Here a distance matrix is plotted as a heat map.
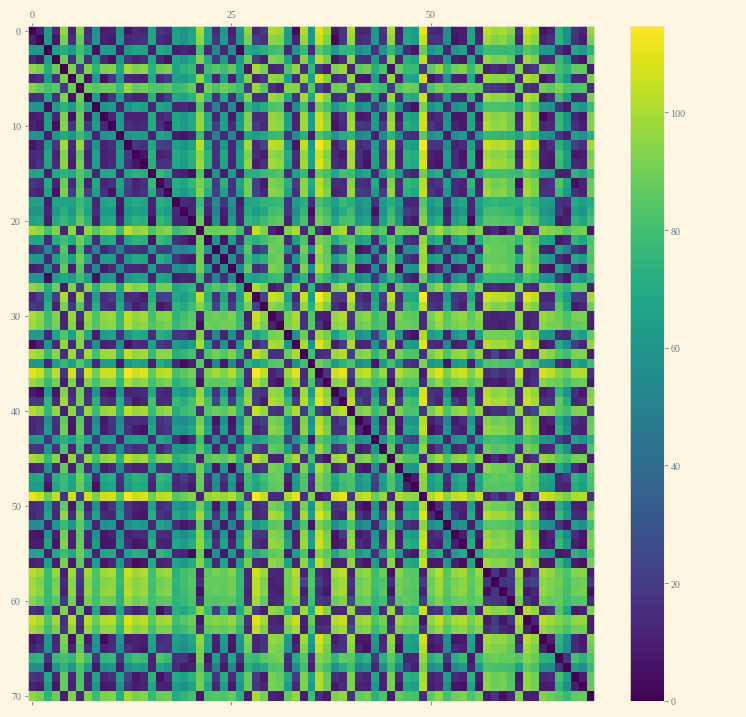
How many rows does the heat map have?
71
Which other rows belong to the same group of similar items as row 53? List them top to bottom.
0, 1, 3, 5, 7, 9, 10, 12, 13, 14, 16, 17, 23, 25, 28, 29, 33, 38, 39, 41, 42, 44, 46, 50, 51, 54, 56, 61, 64, 65, 68, 69
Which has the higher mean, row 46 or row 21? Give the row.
21
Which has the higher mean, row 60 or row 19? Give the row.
60
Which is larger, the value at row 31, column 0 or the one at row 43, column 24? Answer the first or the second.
the first
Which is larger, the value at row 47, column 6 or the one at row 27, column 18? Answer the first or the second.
the first
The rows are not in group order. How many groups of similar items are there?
3
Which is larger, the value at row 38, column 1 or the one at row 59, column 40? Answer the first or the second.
the second
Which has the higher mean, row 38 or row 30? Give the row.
30
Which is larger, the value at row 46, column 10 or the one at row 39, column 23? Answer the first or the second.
the second
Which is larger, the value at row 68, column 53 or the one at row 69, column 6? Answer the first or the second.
the second
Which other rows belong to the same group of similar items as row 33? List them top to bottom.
0, 1, 3, 5, 7, 9, 10, 12, 13, 14, 16, 17, 23, 25, 28, 29, 38, 39, 41, 42, 44, 46, 50, 51, 53, 54, 56, 61, 64, 65, 68, 69
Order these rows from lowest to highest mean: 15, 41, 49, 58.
41, 15, 58, 49
